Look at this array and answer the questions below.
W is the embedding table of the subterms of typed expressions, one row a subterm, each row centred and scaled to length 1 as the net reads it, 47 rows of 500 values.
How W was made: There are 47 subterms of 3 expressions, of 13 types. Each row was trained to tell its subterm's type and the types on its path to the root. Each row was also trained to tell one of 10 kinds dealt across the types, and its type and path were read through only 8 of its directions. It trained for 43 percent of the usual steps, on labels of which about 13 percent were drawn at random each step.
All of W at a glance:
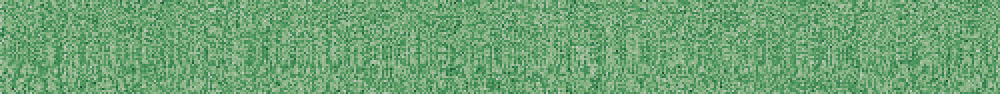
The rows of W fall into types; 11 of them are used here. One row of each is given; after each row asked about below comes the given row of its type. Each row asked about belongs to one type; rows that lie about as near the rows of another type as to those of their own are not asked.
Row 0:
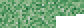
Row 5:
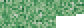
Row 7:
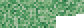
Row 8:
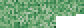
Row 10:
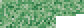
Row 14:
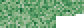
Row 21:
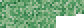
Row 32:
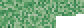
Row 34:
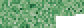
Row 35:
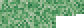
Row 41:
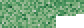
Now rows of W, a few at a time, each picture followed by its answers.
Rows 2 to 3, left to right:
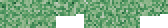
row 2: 0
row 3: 10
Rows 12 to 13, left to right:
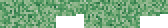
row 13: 10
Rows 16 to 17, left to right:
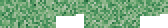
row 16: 32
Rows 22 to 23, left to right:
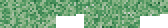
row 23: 7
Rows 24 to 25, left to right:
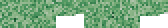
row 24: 14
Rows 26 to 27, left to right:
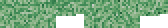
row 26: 8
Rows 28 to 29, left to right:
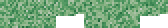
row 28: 7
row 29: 14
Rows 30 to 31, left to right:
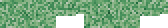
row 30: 7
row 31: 7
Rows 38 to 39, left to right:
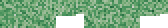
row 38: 32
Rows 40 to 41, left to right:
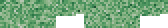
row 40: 21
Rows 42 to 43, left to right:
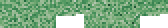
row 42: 14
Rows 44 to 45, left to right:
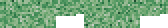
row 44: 0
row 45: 14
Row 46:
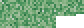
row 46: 10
